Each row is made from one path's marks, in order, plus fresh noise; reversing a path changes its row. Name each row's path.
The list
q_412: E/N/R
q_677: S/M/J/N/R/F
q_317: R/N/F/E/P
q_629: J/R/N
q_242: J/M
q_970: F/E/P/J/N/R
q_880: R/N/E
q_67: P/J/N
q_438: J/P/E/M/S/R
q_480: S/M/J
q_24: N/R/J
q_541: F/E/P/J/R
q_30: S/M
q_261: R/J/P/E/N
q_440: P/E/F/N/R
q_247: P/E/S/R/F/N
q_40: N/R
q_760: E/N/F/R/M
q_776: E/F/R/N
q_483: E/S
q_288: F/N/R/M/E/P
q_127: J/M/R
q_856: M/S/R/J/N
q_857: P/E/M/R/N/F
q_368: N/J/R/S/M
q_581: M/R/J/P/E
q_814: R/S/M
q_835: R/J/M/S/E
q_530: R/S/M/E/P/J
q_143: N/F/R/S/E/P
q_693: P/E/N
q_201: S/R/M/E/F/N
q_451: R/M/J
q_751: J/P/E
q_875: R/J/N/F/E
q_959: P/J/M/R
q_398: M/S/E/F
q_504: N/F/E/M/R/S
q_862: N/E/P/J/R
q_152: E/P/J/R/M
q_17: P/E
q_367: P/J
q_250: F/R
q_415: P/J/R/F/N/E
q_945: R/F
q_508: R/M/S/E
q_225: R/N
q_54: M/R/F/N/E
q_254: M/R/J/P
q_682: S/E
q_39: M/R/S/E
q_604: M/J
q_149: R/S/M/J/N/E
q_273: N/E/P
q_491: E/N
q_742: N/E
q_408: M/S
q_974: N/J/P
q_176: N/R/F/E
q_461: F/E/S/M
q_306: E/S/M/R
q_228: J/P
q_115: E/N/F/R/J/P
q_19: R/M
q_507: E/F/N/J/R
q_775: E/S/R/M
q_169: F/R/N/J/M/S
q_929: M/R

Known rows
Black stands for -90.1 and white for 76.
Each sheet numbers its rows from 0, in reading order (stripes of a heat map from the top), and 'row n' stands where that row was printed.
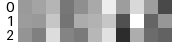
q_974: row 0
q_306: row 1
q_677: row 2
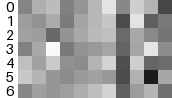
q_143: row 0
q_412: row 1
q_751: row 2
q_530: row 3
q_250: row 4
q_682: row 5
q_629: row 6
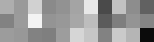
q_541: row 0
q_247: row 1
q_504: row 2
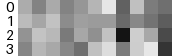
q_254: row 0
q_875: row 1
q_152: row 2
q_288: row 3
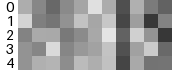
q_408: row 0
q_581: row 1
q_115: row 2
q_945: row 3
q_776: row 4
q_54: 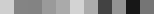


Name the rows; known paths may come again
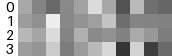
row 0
q_408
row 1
q_67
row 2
q_835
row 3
q_507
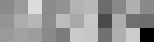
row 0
q_693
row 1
q_776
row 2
q_169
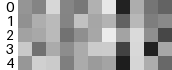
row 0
q_677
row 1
q_491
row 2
q_974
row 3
q_929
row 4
q_775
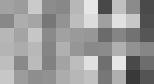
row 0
q_970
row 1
q_273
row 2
q_875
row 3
q_508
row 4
q_40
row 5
q_176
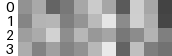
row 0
q_483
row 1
q_143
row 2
q_225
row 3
q_254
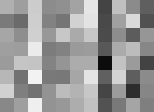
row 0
q_541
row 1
q_857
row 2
q_856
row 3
q_451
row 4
q_760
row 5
q_959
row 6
q_581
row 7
q_247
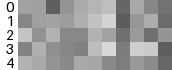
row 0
q_751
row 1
q_629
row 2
q_17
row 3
q_228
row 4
q_880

